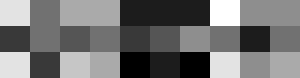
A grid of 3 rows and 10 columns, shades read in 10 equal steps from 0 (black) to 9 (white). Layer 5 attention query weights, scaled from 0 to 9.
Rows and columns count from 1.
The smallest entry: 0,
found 2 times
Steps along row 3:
down up down down up down up down up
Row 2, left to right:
2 4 3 4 2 3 5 4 1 4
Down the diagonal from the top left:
8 4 7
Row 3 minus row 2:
6 -2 4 2 -2 -2 -5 4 4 2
